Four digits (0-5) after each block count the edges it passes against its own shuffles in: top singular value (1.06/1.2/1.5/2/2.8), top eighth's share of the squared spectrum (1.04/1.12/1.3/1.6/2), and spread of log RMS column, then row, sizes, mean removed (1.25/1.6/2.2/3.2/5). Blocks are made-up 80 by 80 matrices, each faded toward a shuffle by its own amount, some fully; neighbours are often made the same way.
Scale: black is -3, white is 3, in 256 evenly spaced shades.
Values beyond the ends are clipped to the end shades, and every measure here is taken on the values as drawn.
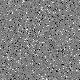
1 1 0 0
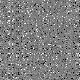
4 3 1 2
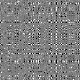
5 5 3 3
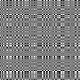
5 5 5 5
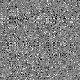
4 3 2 2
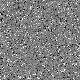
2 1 0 0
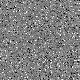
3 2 0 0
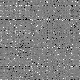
4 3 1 2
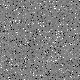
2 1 0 0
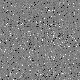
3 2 0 1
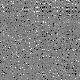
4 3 0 1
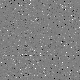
2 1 0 0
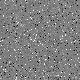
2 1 0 0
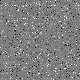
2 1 0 0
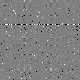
4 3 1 1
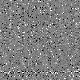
4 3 1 2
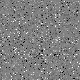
3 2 1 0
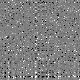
4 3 2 2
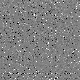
3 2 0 1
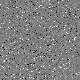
2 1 0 1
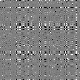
5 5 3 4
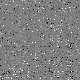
3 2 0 1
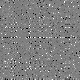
4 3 1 2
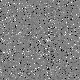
2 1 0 0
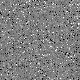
2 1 0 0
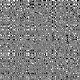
4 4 3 3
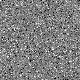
0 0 0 1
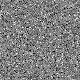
0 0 0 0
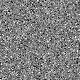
0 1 0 0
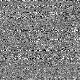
1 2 0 3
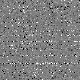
2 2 2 2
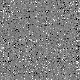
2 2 2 1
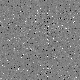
2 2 0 1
